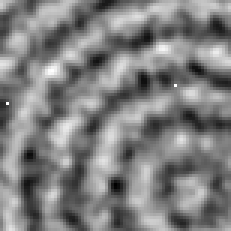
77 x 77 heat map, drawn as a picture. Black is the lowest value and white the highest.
Average level on the scale: 50%. Rings: centred on the bottom right. Mirror symmetry: none. Slope: none. Lone odd cells: 2, each higher than its neighbours.
